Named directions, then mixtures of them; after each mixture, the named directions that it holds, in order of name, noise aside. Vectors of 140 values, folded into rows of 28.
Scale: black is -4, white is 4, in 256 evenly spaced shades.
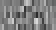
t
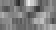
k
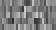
t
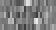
k, t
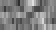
k, t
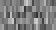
t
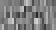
t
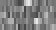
k, t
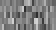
t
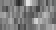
k, t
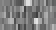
k, t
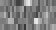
k, t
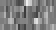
k, t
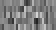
t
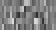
t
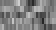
k, t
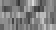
k, t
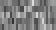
k, t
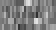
k, t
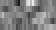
k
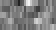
k, t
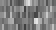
k, t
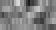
k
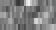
k, t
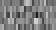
t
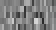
t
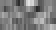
k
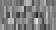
t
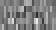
t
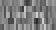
t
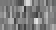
k, t
